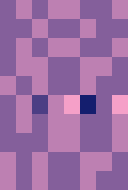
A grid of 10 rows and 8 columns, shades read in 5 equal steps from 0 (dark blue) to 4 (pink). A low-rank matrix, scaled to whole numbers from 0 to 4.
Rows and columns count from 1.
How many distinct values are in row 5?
2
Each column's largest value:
3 3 3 3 4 3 3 4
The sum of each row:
20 18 20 20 19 19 20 19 20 19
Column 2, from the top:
3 2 3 3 2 3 3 2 2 2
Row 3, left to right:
2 3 2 3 3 2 2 3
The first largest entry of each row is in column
2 3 2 2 1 5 2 4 1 1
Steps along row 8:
same same up same down same up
